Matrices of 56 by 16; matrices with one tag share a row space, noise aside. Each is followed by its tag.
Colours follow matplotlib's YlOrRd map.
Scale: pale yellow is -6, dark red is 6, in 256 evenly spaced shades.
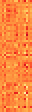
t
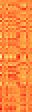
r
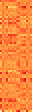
r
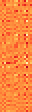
t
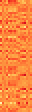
r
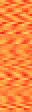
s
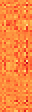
t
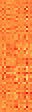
t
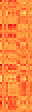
r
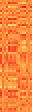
r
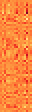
t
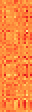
t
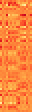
r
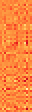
t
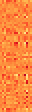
t
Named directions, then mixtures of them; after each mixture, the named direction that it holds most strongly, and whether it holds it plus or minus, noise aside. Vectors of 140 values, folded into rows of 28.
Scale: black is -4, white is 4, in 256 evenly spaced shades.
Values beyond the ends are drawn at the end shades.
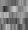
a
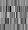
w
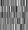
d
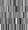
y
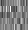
d, plus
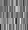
y, minus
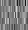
d, minus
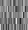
y, plus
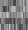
a, plus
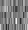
y, plus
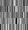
y, minus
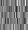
d, plus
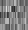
w, minus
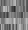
a, minus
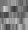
a, minus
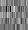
w, plus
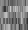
a, plus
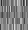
d, plus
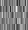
d, minus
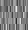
y, minus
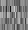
w, plus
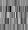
w, plus
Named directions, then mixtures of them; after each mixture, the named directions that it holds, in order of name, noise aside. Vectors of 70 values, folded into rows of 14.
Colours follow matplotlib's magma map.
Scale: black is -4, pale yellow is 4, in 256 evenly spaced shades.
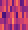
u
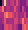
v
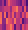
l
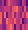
l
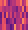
l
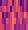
l, u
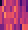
l, v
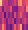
l, v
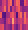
u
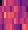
l, v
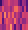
l, v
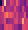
v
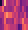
v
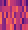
l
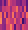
l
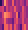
u, v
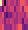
v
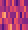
l, u
